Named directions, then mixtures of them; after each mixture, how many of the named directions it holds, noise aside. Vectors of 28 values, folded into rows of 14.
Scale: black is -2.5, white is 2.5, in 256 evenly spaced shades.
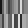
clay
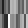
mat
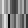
one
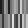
two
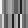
one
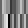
two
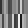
one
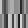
two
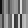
one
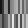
two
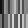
two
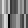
one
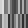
two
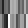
one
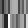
one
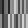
two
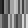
two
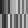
two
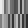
two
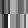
one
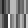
one
